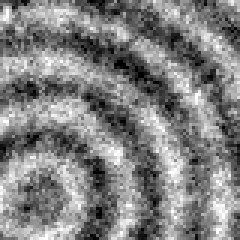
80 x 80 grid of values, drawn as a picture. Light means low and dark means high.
Grain: blotchy. Rings: centred on the bottom left. Slope: none. Ninth with the highest average: top middle. Mirror symmetry: none.
